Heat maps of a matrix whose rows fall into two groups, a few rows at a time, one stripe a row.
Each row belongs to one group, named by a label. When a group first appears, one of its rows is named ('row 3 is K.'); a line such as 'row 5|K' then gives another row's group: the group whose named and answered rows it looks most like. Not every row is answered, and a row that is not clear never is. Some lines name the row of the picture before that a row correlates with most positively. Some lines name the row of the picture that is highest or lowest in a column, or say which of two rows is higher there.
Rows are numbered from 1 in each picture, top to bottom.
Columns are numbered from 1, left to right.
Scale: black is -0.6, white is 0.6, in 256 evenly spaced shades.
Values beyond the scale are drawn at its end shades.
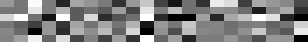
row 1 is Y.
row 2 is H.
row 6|H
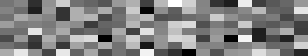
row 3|Y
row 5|H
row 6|Y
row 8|H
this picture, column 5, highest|8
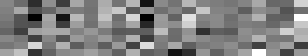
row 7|H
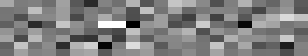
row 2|H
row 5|Y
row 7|Y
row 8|Y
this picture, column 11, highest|2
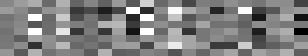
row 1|H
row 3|H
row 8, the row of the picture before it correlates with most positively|6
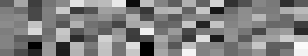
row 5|H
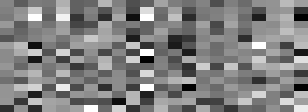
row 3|H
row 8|H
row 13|H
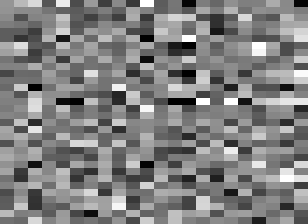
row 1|H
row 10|H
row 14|Y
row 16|H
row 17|H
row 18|Y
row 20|H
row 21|Y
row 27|H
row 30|Y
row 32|H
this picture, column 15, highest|15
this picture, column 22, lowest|1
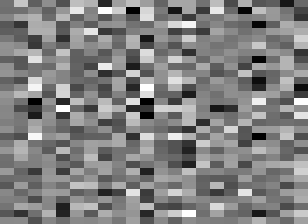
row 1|Y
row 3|H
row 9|H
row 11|Y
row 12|H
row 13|H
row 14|H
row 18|Y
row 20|H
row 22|H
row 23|Y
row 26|Y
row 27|Y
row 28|Y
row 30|Y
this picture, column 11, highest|13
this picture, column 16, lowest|16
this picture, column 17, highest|19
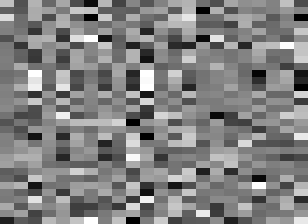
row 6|Y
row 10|Y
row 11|H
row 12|H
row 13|H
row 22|Y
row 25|Y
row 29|H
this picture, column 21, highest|7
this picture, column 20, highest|7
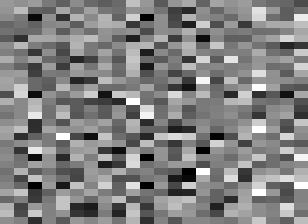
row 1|Y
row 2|H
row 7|Y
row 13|H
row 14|Y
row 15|Y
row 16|H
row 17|H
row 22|Y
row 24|Y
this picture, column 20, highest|26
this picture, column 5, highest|20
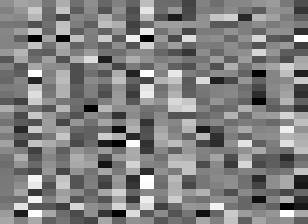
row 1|H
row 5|H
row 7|H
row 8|H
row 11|H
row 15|H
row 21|Y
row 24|Y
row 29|H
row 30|Y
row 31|Y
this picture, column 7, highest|9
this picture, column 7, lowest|16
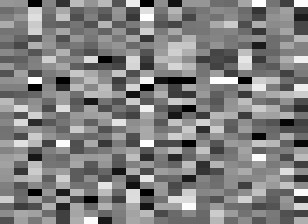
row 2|H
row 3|H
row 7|H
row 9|Y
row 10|Y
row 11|Y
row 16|H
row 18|Y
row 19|Y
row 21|H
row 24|Y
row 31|Y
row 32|Y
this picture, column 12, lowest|12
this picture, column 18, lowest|12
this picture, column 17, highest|12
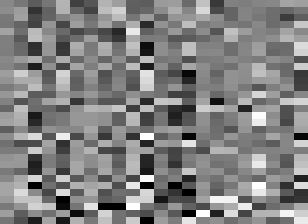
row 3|Y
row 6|Y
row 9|H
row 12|H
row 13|H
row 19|Y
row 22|Y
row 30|Y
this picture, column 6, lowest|31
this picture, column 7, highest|30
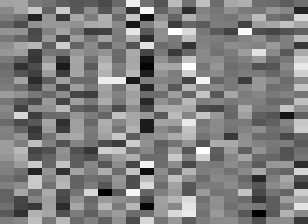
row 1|Y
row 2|H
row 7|H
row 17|Y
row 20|Y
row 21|Y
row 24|H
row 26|H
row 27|H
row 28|Y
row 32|H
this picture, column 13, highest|5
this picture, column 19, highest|8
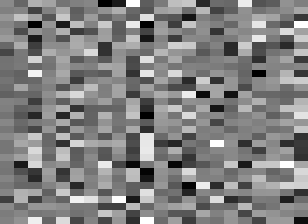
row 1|Y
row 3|H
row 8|Y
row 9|H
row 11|H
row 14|Y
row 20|H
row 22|H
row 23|H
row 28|H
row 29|Y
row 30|Y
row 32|H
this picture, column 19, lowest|11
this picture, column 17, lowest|14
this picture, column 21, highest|24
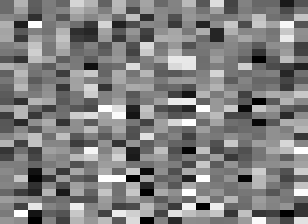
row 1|Y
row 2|Y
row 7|H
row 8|H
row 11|Y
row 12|Y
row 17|Y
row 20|H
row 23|Y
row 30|Y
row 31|Y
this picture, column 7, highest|22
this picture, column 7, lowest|10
